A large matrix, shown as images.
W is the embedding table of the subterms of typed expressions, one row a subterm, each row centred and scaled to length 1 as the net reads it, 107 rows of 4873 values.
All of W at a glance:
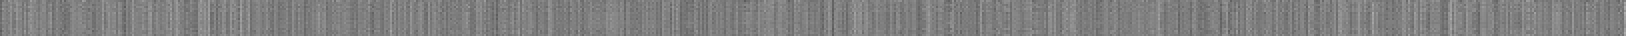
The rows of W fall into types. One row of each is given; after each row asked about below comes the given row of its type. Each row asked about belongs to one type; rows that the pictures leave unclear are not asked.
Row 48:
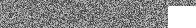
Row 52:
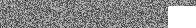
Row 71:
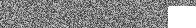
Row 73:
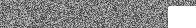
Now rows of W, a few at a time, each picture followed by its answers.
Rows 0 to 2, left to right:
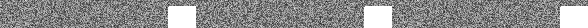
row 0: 73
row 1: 71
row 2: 73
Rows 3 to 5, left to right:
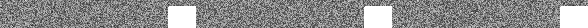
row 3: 73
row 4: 73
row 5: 48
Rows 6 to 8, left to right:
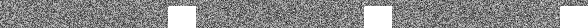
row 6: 71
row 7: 48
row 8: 73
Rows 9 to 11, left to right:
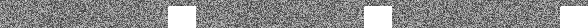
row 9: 48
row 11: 73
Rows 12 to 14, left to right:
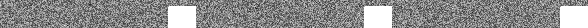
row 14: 73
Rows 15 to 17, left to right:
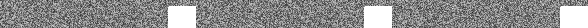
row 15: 71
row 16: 71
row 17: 73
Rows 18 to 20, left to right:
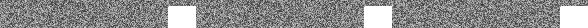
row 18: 48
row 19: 48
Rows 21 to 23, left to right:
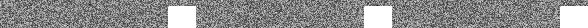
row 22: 48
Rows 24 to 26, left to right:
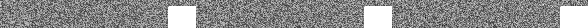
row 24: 73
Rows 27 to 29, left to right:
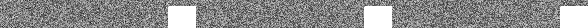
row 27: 48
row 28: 73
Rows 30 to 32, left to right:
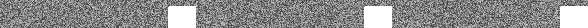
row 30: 73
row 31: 73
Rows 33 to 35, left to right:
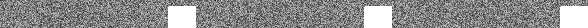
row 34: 71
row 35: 71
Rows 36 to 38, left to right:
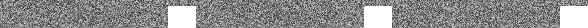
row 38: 52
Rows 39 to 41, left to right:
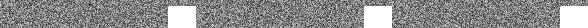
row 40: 48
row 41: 71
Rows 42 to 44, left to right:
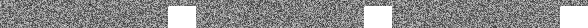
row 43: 48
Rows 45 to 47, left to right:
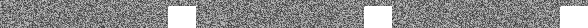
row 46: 73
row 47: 71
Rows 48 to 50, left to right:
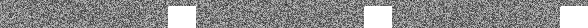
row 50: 71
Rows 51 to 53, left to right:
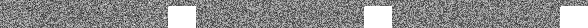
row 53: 71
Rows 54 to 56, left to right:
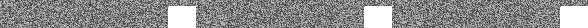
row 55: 73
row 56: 73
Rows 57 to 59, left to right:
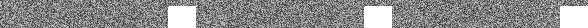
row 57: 71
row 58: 73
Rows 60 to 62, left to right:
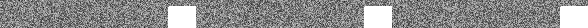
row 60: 71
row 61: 48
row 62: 52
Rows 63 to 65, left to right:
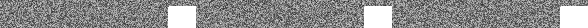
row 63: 71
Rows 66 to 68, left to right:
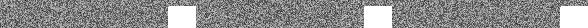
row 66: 52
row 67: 48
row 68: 71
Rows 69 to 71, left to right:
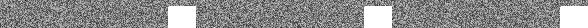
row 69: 52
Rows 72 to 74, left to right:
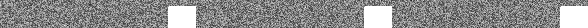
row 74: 71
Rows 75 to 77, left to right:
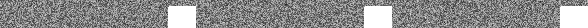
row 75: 71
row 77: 48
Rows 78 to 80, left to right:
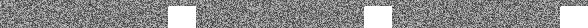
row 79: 52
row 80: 73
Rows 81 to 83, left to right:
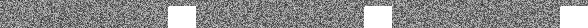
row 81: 71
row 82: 71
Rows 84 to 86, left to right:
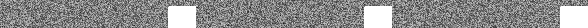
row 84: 73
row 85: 73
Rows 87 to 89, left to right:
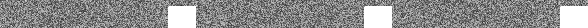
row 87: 48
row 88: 73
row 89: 48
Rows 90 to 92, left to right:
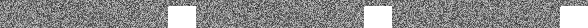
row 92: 71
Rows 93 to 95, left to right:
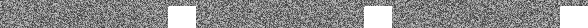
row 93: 71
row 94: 71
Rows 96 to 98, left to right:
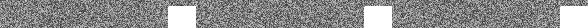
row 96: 48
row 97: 71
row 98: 48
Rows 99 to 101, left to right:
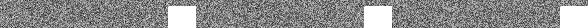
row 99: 48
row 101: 52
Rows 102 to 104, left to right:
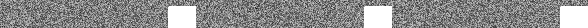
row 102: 73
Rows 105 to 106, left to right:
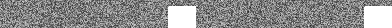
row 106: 73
